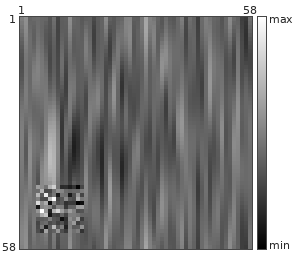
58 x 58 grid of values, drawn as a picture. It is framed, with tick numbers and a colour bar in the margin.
Overall the values sit about 40% of the way up the scale. The bottom left is the roughest part. The distribution is heavy-tailed on both sides. The grain runs up and down. An odd patch, rougher than its surroundings, sits in the bottom left.
